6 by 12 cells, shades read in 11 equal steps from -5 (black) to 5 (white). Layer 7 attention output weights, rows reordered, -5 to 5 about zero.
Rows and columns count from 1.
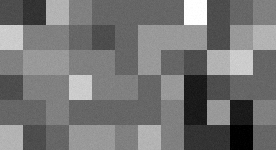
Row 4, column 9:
-4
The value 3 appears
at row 2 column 1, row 3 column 11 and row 4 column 4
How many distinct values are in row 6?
7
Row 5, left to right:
-1 -1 0 -1 -1 -1 -1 0 -4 1 -4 0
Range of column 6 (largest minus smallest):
1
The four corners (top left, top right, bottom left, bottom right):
-2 0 2 -1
